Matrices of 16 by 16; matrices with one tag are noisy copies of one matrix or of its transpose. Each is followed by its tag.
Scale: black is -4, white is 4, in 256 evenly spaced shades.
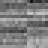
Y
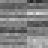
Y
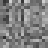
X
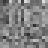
X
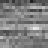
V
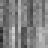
Y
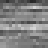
V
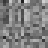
X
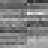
Y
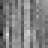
V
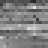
V
